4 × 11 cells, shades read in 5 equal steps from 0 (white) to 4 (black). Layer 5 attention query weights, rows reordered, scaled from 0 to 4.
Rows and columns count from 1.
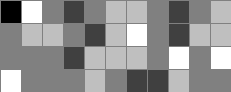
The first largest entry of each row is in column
1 5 4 7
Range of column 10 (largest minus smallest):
1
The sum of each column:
8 5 7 10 7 5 5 9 7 7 4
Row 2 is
2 1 1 2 3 1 0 2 3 1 1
